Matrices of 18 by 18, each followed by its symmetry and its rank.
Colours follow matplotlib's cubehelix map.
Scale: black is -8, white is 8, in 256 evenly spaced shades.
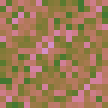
symmetric, full rank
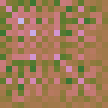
symmetric, rank three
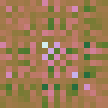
symmetric, rank three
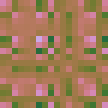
symmetric, rank two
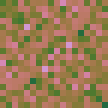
symmetric, full rank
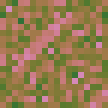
symmetric, full rank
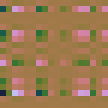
neither, rank one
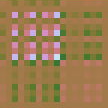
symmetric, rank one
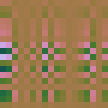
neither, rank one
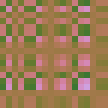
symmetric, rank one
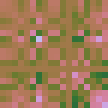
symmetric, rank two
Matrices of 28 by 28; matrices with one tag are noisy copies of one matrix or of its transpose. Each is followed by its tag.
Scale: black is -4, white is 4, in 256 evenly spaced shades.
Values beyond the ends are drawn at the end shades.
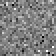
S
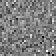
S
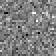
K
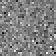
S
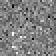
K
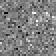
K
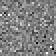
S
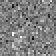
K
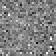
S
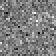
K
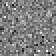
S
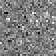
K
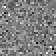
S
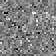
K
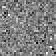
S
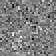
K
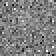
S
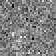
K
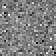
S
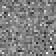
S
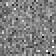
S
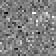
K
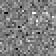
K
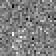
K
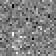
K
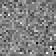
S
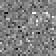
K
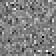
S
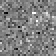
K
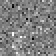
K
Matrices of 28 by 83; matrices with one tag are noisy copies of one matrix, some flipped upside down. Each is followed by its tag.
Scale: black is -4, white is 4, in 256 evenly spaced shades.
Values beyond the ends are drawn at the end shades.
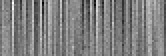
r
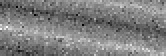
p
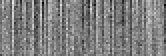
r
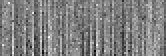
r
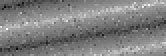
p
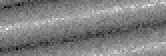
p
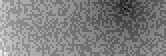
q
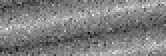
p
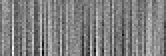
r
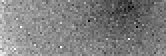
q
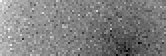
q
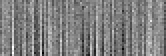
r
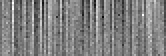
r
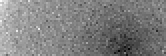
q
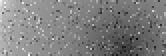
q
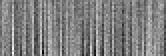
r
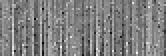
r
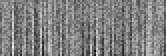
r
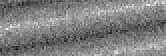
p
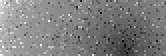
q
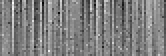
r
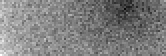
q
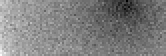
q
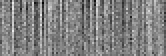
r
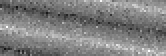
p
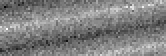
p
